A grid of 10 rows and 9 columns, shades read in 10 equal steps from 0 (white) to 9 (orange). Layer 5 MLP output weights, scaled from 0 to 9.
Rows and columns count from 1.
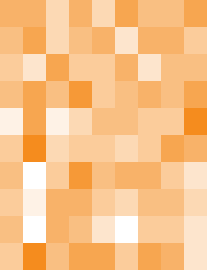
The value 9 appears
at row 5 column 9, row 6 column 2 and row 10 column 2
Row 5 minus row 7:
-4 7 -3 -5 0 -1 -2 0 7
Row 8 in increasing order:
1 3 3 4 4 5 5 6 6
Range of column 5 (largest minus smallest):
5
